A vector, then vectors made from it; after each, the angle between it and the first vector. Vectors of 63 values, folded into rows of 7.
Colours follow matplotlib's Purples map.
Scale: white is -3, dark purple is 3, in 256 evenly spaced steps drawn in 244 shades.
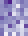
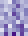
nearly opposite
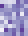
partly opposed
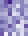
nearly parallel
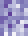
nearly parallel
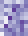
partly opposed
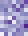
orthogonal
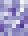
partly opposed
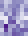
partly opposed
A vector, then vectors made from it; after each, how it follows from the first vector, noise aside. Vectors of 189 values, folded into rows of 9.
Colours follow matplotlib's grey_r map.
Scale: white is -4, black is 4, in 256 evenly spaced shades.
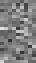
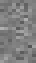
shrunk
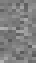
shrunk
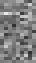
wrapped around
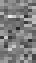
wrapped around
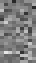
wrapped around
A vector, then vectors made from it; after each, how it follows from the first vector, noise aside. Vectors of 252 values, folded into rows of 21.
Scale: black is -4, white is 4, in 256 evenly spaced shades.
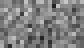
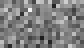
copied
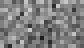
copied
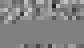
partly zeroed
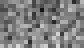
reversed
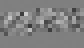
partly zeroed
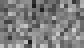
reversed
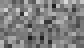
copied
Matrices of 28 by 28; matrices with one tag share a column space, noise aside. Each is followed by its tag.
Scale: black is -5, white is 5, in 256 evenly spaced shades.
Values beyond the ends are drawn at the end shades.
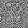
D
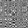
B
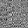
B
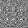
B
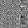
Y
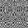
B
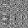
Y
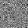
D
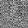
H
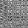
H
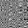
B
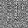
H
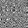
B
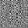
H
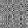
Y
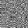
D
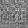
Y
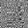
B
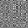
H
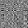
Y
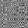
B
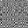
B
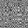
B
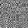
D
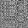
H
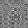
Y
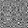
B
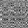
B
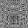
Y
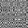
B
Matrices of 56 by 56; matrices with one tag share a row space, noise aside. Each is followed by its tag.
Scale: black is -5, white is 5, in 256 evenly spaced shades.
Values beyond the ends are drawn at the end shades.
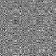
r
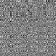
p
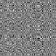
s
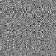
s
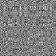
r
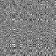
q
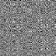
q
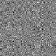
s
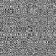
p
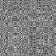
r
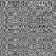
r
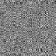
q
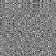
s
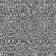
p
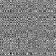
p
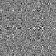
s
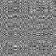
r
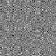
s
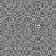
s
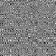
p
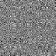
q
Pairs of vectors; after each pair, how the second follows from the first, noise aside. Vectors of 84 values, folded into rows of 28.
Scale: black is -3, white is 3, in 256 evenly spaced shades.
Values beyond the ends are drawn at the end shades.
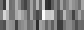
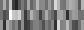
wrapped around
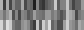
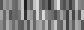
shuffled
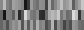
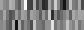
shuffled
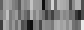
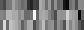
wrapped around
